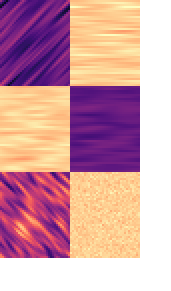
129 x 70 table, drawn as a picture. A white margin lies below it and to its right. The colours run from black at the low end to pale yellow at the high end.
The table splits into 3 rows of 2 panels. Panel 1,1: low, slanting up to the right. Panel 1,2: very high, streaked across, faint in contrast. Panel 2,1: very high, streaked across, faint in contrast. Panel 2,2: low, streaked across, faint in contrast. Panel 3,1: middling, slanting down to the right, strong in contrast. Panel 3,2: very high, fine-grained, faint in contrast.
